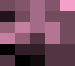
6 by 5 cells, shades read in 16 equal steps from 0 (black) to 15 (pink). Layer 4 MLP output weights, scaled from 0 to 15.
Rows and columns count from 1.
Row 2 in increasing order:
2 7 7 7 10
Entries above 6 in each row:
5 4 5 4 0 0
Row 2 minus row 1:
-5 -1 0 -1 -8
